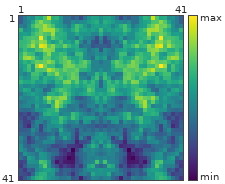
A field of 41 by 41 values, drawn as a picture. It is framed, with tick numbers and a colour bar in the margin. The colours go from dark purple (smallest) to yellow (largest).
The values follow a bell shape. The field is mottled with small blotches. No row or column stands out. It is mirror symmetric from left to right.
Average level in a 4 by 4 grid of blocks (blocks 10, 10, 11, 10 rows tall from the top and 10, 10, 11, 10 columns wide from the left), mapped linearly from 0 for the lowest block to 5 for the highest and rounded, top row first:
5335 | 4444 | 2222 | 1001
